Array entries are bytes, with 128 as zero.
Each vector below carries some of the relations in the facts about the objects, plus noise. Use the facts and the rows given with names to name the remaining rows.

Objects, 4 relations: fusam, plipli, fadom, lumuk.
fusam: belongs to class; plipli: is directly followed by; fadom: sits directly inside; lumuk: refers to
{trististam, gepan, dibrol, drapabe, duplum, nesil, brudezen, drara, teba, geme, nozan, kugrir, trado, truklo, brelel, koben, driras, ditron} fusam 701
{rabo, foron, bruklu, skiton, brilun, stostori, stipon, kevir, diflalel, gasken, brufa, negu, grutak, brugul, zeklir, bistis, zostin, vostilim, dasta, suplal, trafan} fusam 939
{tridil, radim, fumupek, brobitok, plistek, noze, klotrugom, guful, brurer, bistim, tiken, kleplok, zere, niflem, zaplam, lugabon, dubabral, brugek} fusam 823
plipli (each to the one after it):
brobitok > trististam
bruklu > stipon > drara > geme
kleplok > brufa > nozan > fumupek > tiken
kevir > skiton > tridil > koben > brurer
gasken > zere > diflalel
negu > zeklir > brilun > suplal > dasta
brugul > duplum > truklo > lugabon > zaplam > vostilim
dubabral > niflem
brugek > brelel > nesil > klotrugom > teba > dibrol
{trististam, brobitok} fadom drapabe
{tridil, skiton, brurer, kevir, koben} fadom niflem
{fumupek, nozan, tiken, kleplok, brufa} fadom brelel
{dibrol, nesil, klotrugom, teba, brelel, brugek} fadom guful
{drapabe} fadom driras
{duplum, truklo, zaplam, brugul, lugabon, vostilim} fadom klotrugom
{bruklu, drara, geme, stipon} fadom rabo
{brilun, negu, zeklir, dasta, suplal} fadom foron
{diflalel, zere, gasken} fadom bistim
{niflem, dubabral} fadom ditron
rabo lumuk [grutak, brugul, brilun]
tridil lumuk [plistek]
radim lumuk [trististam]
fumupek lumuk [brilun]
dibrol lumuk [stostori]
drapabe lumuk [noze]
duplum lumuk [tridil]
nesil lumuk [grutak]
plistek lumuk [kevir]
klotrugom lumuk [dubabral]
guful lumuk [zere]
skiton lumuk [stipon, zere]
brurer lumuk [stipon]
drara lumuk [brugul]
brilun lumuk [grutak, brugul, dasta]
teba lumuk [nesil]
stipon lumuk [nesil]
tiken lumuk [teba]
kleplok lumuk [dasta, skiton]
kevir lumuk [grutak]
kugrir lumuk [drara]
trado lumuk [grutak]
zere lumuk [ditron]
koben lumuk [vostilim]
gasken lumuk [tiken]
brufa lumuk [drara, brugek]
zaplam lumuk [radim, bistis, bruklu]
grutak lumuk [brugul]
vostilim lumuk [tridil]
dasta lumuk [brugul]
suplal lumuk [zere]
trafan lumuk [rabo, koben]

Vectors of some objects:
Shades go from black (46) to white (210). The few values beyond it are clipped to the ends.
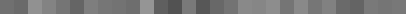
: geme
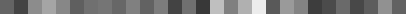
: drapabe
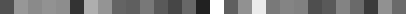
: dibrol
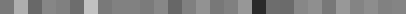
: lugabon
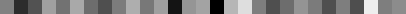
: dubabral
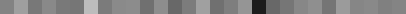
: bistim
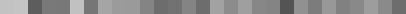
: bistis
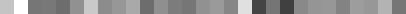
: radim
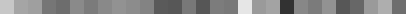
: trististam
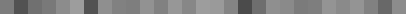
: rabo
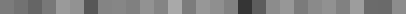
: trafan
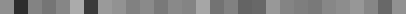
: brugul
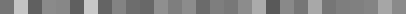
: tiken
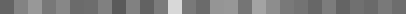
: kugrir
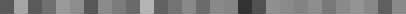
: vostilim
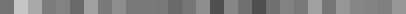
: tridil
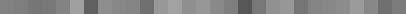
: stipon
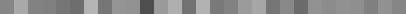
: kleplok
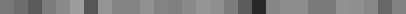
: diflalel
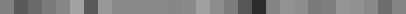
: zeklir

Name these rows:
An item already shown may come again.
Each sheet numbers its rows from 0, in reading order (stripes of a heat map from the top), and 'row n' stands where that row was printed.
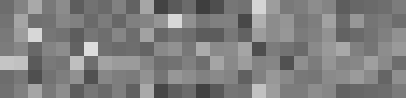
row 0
koben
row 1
suplal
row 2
duplum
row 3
fumupek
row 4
bistis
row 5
dasta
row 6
koben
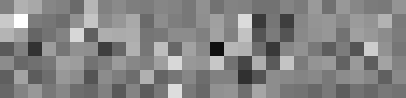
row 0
plistek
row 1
radim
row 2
bruklu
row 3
klotrugom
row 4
gasken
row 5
vostilim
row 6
kugrir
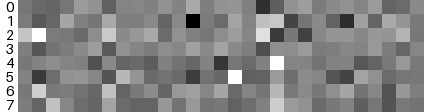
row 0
trafan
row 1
noze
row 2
radim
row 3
grutak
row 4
teba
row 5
stostori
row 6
guful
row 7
trado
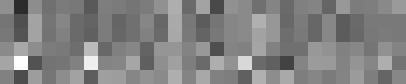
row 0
brugek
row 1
drara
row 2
drara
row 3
zere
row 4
zaplam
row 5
kevir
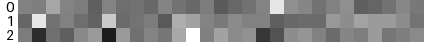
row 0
nesil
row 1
brurer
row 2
brufa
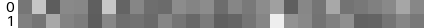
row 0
tiken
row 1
nesil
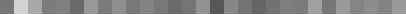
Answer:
tridil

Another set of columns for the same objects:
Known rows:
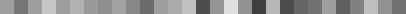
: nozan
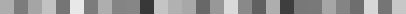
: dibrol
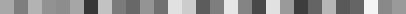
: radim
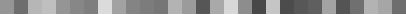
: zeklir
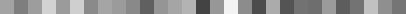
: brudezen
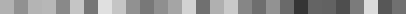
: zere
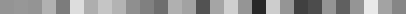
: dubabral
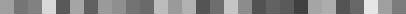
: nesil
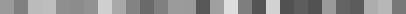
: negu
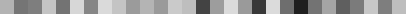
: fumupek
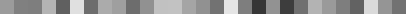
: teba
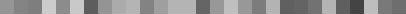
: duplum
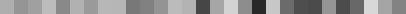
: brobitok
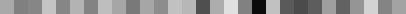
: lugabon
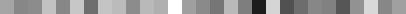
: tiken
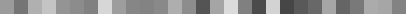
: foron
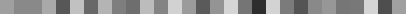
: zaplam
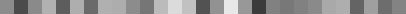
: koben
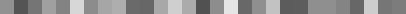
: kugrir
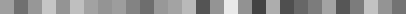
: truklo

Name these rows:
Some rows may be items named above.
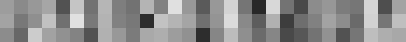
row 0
zaplam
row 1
dibrol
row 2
grutak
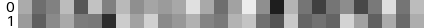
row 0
brurer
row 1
vostilim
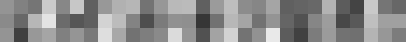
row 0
duplum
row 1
kevir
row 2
brufa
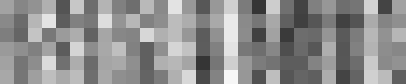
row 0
zaplam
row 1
skiton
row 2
dasta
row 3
drapabe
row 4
trado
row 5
trististam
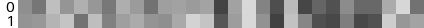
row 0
brugul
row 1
kleplok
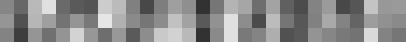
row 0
kevir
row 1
trafan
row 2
drara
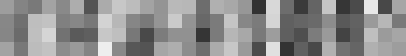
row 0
tridil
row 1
gasken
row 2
kevir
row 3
stostori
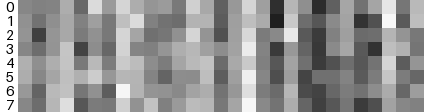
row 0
klotrugom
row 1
plistek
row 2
brufa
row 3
stipon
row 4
guful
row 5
ditron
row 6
suplal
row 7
skiton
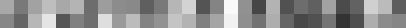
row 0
trististam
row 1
skiton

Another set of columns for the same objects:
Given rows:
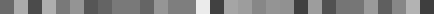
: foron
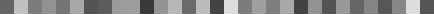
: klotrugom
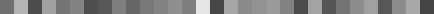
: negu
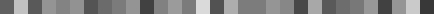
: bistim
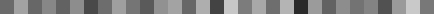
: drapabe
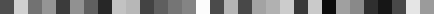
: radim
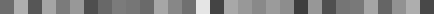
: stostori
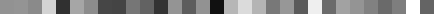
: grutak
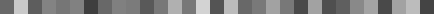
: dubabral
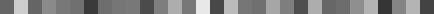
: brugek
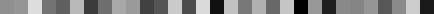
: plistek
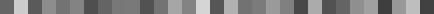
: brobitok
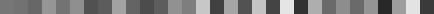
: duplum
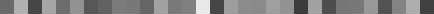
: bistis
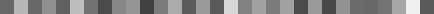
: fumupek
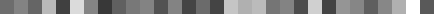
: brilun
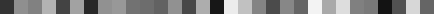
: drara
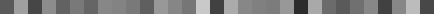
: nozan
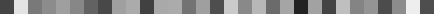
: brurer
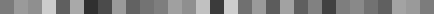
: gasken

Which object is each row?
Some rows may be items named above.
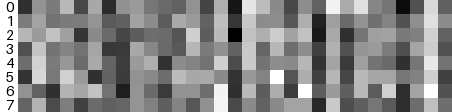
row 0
drara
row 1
dibrol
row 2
kevir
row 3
kleplok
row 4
zaplam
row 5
stipon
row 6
vostilim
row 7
trististam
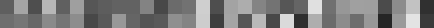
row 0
brugul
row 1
duplum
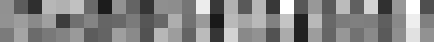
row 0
vostilim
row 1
trado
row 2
dibrol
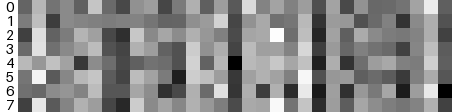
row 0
fumupek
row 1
ditron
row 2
skiton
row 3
guful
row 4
kevir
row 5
zere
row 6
tridil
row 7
skiton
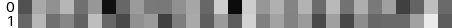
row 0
brufa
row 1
fumupek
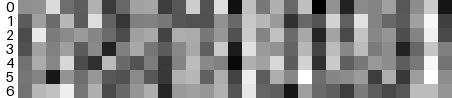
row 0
plistek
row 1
dasta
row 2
brurer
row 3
kugrir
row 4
nesil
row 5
koben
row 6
tiken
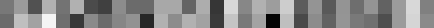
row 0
trafan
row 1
teba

